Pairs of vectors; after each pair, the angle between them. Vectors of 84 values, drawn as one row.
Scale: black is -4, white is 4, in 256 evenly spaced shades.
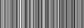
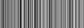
partly opposed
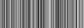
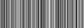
nearly parallel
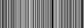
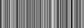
partly opposed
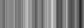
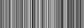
partly aligned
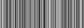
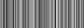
partly aligned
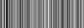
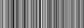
orthogonal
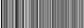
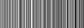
orthogonal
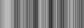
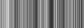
nearly parallel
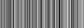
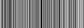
partly aligned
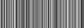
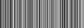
partly opposed
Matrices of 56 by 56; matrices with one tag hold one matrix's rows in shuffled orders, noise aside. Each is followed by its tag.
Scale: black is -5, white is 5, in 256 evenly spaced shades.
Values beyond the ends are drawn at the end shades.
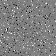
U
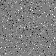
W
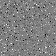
U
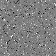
U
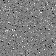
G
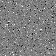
G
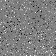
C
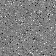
W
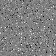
W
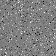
W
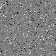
C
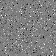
W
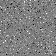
C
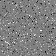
G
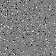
U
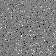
W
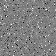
U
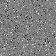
U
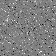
G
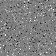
C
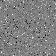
U
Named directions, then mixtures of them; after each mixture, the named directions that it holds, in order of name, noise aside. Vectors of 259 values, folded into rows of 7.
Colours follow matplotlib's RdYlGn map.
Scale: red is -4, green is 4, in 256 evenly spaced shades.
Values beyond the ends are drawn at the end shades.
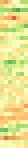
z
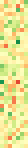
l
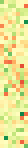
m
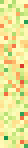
m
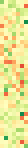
m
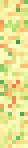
l, m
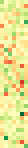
m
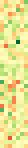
l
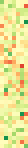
m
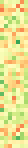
l, z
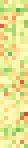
m, z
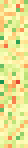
l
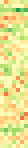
m, z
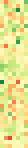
l, z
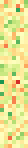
l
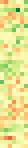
l, z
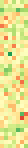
m, z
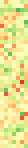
m, z
